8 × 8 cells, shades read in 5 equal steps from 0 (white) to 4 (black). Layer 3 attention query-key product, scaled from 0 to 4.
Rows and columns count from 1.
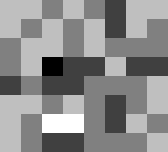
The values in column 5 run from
1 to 3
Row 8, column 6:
2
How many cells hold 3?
13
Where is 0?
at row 7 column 3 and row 7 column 4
